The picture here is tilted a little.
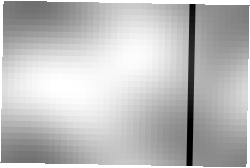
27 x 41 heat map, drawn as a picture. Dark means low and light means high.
Odd lines: column 32. Ninth with the lowest average: bottom right. Average level on the scale: 70%.
